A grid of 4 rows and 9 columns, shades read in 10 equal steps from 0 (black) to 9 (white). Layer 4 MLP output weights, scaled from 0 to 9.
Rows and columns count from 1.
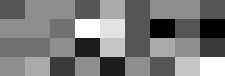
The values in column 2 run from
4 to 6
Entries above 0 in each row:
9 7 9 9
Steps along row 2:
same down up down down down up down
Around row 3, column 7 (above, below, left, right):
0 3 3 5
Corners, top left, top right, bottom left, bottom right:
3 3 5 9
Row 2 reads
5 5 4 9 8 3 0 3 0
